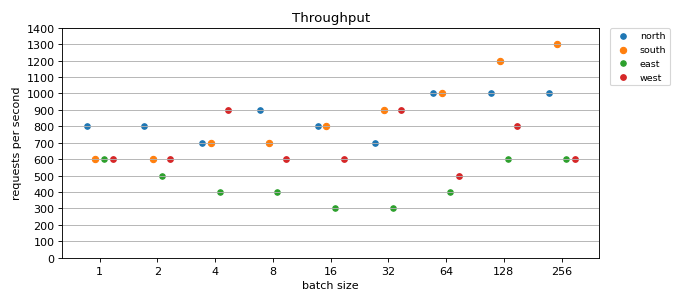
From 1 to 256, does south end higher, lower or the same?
higher
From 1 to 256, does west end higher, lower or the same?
the same
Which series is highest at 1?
north
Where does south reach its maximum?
256
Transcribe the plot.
Title: Throughput
x-axis: batch size, ticks 1 2 4 8 16 32 64 128 256
y-axis: requests per second, ticks 0 100 200 300 400 500 600 700 800 900 1000 1100 1200 1300 1400
Legend: north, south, east, west
Values:
north: 800 800 700 900 800 700 1000 1000 1000
south: 600 600 700 700 800 900 1000 1200 1300
east: 600 500 400 400 300 300 400 600 600
west: 600 600 900 600 600 900 500 800 600
